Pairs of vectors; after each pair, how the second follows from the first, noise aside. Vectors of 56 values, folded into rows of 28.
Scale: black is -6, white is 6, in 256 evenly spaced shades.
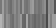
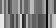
scaled up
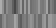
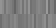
shrunk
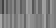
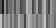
scaled up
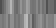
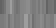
shrunk
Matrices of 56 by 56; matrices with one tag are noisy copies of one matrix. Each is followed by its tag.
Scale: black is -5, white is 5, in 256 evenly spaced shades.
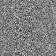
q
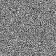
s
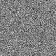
s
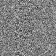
q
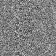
q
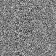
q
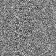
q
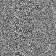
q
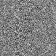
q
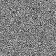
s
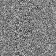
q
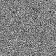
s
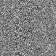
q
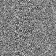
q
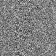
q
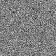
s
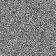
s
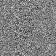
q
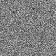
s
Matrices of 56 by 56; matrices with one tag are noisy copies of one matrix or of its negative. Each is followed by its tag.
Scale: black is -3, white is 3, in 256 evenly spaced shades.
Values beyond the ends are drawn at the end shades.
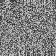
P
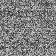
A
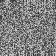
P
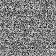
A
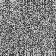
P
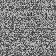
A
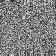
P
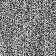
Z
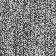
Z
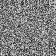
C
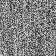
Z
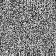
P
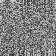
P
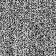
Z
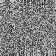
P
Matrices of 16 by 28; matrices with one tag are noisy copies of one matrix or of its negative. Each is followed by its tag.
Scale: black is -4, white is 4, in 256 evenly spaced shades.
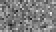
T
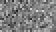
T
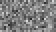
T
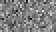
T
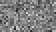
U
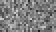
T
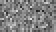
T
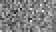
T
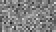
U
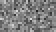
T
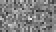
T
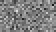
U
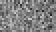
T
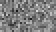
T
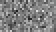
T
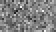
T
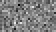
U
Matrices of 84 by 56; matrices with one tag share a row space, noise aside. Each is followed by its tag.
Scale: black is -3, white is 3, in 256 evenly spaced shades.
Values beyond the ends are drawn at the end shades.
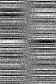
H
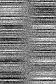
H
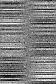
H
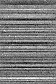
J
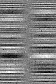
H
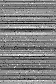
J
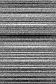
J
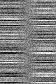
H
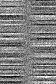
H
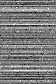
J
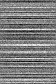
J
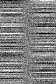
H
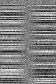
H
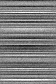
J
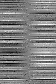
H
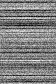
J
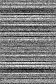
J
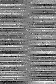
H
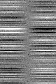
H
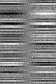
H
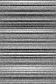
J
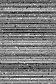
J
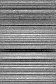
J
